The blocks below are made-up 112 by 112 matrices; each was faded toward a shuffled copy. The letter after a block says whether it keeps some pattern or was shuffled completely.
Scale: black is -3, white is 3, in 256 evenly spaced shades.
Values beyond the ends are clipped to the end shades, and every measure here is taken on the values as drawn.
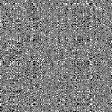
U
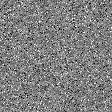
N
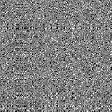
U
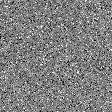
N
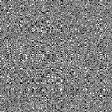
U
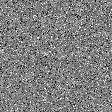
N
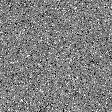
N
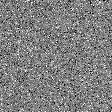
N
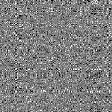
U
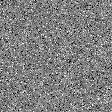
N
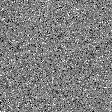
N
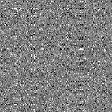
U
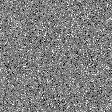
N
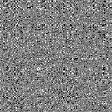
U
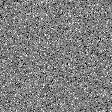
N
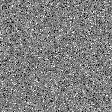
N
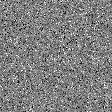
N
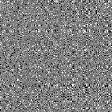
U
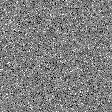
N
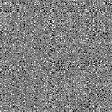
U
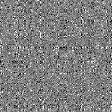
U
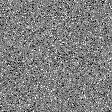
N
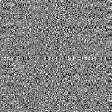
U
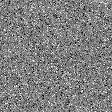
N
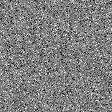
N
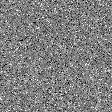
N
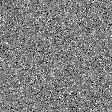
N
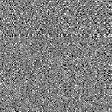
U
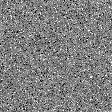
N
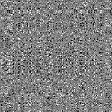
U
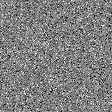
N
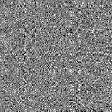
U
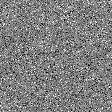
N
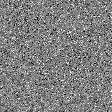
N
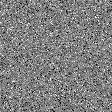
N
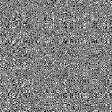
U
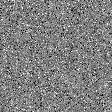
N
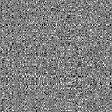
U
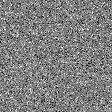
N
